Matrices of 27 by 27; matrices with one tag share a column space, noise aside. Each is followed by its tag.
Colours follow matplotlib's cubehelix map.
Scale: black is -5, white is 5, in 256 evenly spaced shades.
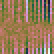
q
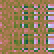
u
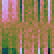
q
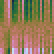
q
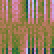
q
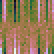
q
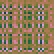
u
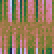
q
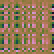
u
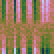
q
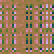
u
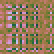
u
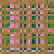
u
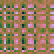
u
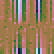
q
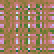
u
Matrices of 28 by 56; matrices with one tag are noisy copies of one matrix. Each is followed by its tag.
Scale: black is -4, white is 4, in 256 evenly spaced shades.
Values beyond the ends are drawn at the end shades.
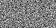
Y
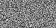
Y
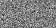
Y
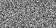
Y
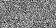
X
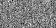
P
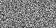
Y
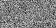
X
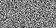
Y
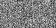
P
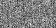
P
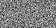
Y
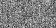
P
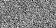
X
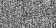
P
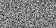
Y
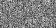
P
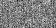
P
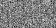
P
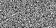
Y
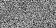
X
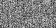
P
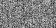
P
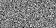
Y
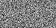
Y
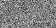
X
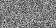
X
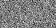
X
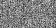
P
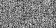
P
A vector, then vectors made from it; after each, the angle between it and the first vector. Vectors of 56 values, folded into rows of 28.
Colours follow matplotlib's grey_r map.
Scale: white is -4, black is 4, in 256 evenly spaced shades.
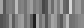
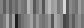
orthogonal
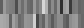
nearly opposite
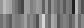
orthogonal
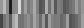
orthogonal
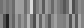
partly aligned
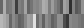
nearly opposite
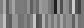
partly opposed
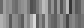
nearly opposite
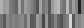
orthogonal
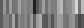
orthogonal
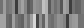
nearly opposite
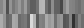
partly opposed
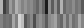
partly aligned
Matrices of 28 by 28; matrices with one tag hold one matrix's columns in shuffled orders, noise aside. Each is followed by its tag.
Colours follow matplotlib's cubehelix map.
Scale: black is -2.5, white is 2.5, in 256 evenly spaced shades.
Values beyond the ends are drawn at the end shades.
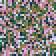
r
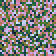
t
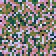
r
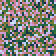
t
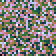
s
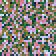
r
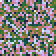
r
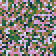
r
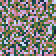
t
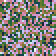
r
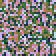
r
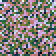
s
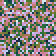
t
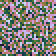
s
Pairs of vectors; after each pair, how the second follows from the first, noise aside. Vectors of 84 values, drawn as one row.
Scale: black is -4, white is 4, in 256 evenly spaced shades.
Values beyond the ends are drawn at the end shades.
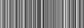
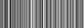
wrapped around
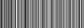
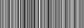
wrapped around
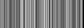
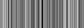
wrapped around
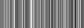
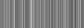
shrunk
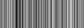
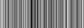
wrapped around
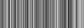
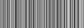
sign-scrambled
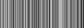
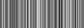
wrapped around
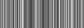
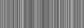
shrunk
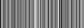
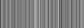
shrunk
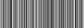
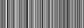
wrapped around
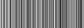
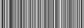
sign-scrambled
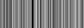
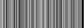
wrapped around
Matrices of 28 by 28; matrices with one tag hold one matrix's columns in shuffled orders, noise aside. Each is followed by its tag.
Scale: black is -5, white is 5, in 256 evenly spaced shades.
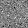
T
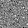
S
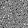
S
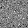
T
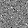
S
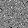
S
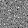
S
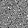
S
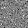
S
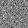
S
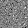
S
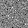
S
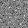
S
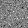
T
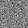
S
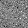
T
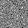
S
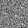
S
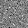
S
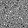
T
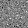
T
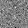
S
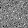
T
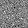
T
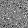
T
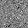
T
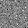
S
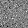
T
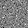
S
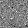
T
